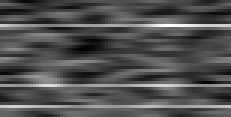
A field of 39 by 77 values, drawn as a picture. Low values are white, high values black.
Rows 9, 29 and 36 stand out from the rest. Most values sit high, with a long tail of low ones. Streaks run across, left to right. Overall the values sit about 70% of the way up the scale. The ninth with the highest average is the centre.
